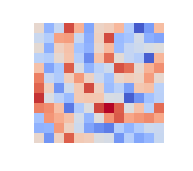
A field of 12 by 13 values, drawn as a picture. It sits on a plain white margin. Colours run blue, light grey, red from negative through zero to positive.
On average the colour sits 50% of the way up the scale. The halves do not mirror each other. The ninth with the lowest average is the top right. Concentric rings centre on the top right. No row or column stands out.
